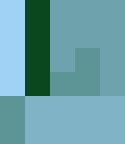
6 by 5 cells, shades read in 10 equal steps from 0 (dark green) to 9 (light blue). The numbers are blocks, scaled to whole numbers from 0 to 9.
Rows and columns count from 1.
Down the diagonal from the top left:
9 0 6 5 7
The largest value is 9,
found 4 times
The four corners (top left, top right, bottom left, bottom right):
9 6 5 7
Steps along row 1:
down up same same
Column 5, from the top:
6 6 6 6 7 7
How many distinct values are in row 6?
2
